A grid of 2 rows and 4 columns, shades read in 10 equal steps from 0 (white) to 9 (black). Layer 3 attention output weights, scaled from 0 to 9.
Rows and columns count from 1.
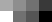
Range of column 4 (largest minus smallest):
2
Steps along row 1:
up up up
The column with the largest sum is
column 4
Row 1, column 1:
3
